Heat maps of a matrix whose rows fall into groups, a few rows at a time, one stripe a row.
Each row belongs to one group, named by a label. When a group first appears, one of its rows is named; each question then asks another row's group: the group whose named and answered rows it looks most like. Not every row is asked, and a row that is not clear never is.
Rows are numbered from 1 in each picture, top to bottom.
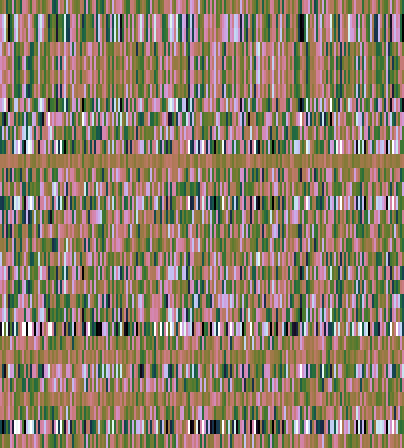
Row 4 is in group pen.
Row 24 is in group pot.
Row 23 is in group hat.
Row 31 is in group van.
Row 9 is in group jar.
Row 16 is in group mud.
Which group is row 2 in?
hat
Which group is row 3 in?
hat
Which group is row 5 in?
pen
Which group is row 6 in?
pen
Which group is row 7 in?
pen
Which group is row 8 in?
hat
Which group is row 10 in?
pot
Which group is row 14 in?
mud
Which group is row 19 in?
pen
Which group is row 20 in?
hat
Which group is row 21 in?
pen
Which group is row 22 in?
hat
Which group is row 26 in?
jar
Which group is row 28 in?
mud
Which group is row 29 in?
pen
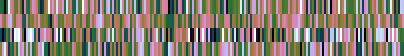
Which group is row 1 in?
jar
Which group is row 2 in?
mud
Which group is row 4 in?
hat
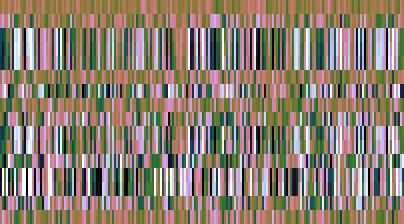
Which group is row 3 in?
van
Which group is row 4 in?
van
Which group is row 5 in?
van
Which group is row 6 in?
pen
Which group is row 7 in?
hat
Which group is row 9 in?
jar
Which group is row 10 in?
van
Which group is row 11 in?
van
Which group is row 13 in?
pot
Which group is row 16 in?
pen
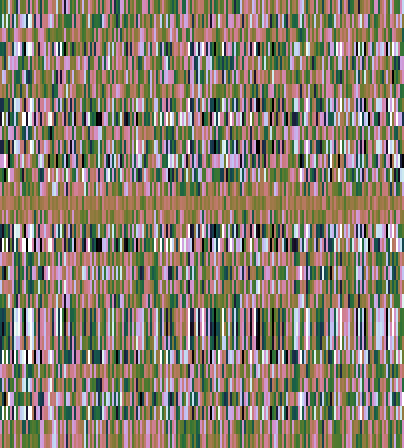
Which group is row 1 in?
jar
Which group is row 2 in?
pot
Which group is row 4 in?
van
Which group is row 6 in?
pen
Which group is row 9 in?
pot
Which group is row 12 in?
hat
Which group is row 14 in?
mud
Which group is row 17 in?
van
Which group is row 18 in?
pot
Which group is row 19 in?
pen
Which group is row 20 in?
jar
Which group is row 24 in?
van
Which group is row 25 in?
van
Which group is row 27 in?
pen
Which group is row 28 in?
pot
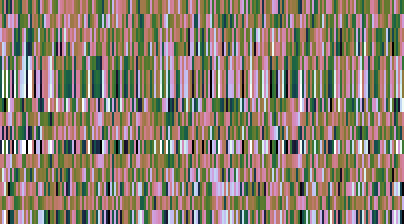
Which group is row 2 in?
jar
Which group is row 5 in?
pot
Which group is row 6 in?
pot
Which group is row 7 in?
pot
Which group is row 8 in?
jar
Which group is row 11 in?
pot
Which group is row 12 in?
mud
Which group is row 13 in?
pen
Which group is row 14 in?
hat
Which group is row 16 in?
hat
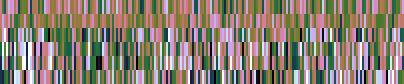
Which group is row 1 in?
jar
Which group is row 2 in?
pen
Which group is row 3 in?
hat
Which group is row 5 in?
pot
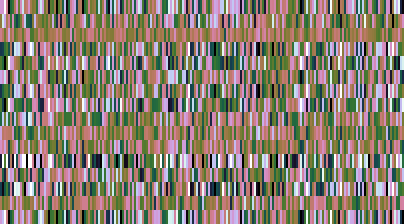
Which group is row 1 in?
hat
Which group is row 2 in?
pen
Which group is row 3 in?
pen
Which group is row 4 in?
van
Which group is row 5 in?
jar
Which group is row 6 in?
hat
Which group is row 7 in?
van
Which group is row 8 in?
jar
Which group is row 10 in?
pen
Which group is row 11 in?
hat
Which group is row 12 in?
pot
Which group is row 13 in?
jar
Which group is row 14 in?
van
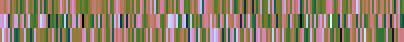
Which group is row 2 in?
hat
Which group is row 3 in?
pen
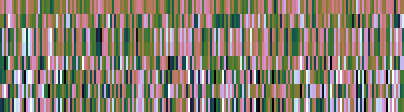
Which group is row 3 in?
pot
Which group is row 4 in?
pot
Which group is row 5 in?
jar
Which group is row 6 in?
van
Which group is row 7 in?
hat
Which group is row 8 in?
van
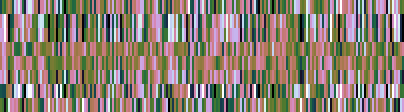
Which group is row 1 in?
van
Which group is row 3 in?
hat
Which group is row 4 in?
pen
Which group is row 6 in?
hat
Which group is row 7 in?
van
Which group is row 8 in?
jar
